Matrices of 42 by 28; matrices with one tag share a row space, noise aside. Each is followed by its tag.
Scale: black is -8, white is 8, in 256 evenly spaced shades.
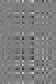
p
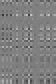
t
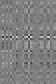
t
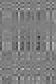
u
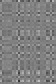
u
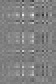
p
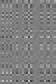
t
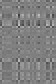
u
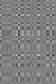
u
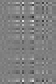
p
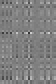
t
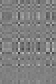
u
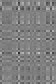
u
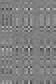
t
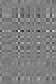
u
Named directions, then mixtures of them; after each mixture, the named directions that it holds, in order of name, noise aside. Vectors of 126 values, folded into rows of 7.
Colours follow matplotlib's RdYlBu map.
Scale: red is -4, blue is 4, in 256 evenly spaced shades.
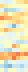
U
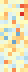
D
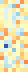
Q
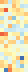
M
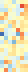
D, M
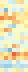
U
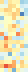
D, Q, U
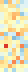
D, Q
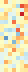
D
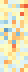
D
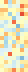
D, M, Q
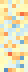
D, M, U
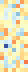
Q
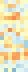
D, Q, U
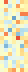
D, M, Q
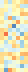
M, Q, U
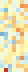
D, M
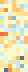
M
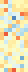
D, M, Q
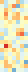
Q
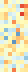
D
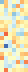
Q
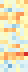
U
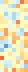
Q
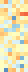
D, M, U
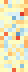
D, M, Q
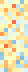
D, M, Q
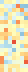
D, M, Q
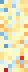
M, Q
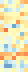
Q, U
